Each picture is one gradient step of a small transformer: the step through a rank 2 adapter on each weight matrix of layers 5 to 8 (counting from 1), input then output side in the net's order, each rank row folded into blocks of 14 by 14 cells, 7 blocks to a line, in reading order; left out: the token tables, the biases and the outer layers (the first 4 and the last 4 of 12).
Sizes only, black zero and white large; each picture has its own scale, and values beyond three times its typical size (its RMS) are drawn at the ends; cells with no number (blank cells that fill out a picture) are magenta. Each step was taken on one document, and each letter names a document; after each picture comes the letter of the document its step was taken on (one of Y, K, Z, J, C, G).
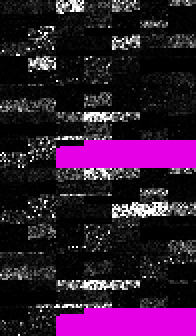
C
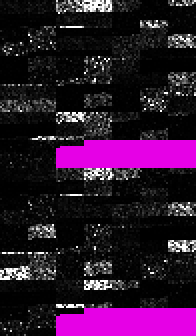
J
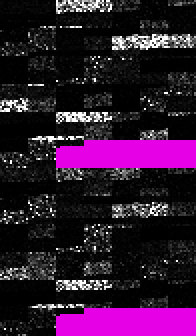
J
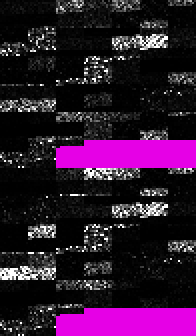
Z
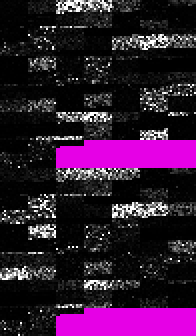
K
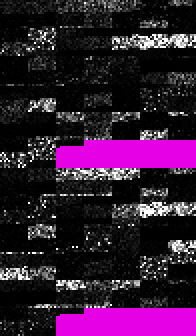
C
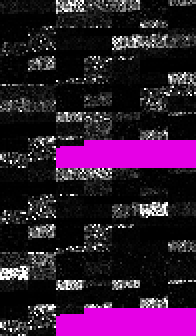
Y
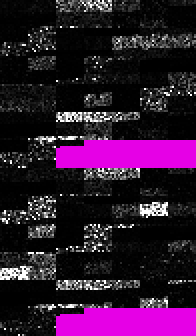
Y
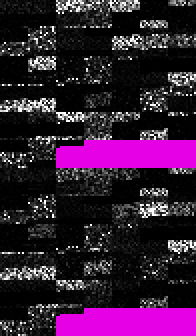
K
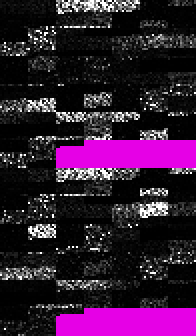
K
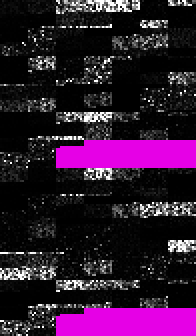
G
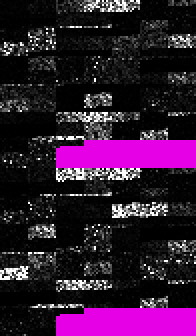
J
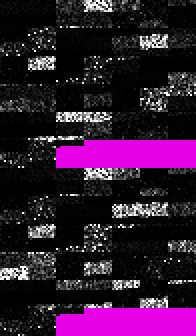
Y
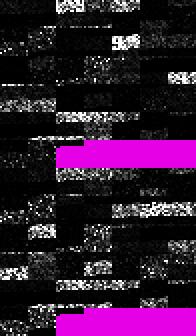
J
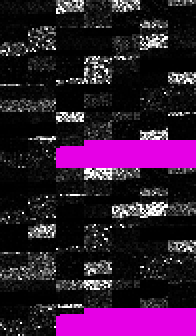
Z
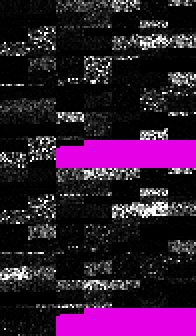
K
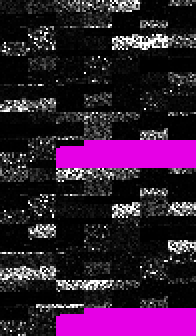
K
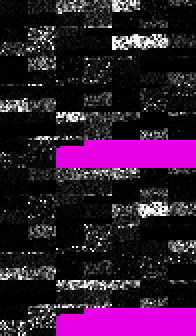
C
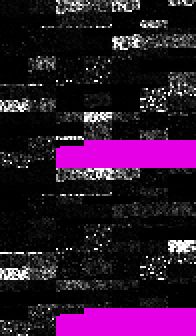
G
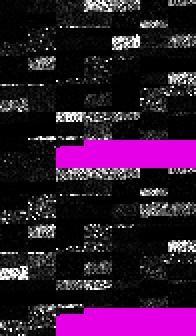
Y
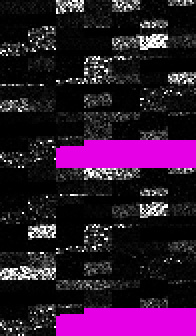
Z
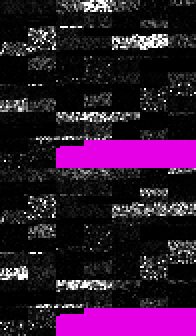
C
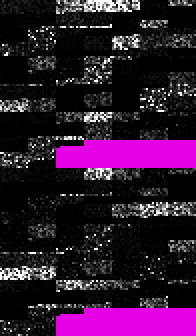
G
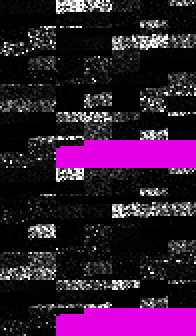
J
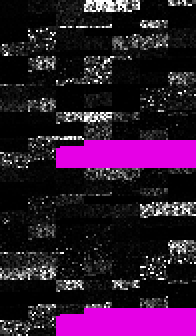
G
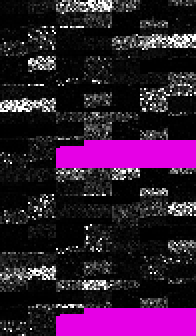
K
